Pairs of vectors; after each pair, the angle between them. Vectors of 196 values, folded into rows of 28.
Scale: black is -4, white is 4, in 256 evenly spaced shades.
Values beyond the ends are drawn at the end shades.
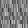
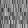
nearly parallel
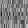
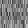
nearly parallel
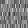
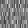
nearly parallel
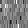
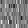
partly aligned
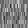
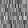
partly opposed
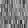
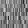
orthogonal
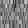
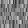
nearly parallel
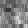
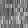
partly aligned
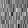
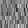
partly opposed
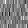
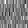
nearly parallel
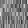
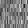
nearly opposite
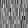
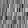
orthogonal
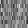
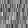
partly opposed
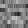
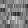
nearly parallel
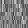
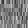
partly opposed
